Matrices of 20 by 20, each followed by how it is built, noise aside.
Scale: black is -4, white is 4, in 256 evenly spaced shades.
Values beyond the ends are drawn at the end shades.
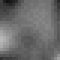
smooth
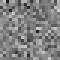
noise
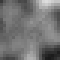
smooth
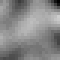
smooth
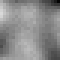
smooth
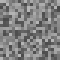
noise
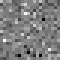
noise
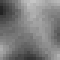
smooth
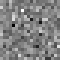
noise
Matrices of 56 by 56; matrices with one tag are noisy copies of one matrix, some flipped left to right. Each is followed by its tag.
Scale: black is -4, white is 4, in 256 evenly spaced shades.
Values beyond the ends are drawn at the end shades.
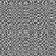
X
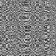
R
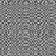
X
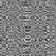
R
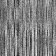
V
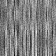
V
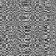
R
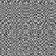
X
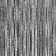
V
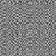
X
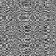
R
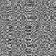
R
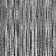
V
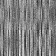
V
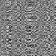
R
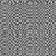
X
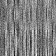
V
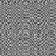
X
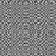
X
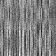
V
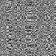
R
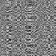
R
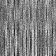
V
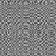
X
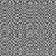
X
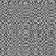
X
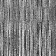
V
